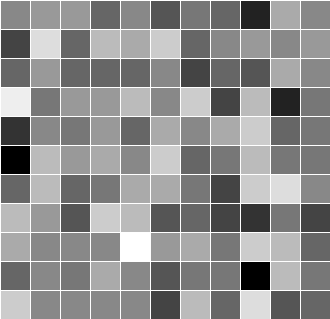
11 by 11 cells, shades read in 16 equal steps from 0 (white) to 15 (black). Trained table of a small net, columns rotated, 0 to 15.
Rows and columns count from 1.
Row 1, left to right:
7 6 6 9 7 10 8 9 13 5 7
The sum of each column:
85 64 85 69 64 77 81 96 75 75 88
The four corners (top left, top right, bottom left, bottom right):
7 7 3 9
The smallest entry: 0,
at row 9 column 5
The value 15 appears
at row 6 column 1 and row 10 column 9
